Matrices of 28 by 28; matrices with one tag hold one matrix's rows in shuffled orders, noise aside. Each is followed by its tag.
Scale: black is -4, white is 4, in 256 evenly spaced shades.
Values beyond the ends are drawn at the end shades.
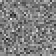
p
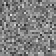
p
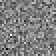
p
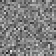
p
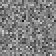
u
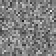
u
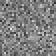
p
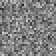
u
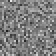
p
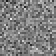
p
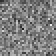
u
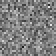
u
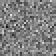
p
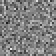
p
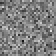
u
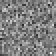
u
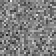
p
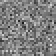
u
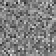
p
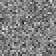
u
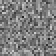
u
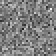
u
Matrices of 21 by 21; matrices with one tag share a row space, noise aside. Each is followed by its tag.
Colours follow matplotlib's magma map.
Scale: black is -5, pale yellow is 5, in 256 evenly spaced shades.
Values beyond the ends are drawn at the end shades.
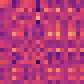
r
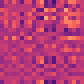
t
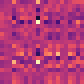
r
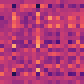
r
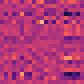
t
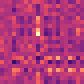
r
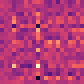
r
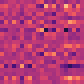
t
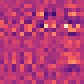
t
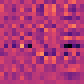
t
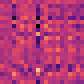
r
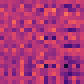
t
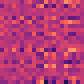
t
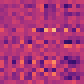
t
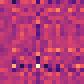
r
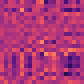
t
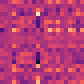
r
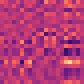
t
